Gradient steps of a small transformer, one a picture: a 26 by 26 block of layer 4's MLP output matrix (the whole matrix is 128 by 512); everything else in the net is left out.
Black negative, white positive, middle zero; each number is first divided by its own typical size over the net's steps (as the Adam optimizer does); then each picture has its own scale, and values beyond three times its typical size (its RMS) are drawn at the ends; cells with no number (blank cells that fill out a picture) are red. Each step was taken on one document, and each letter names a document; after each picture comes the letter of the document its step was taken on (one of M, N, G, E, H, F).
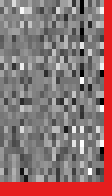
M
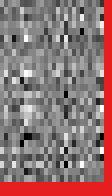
M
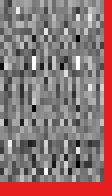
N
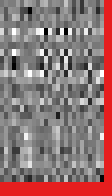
M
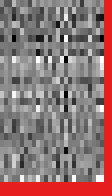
M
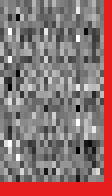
N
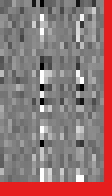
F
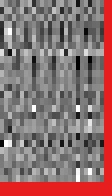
N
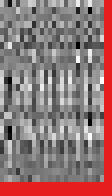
N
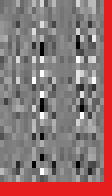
F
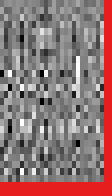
N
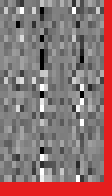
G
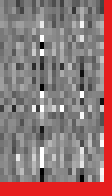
G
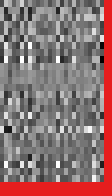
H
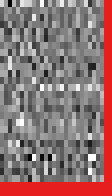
N
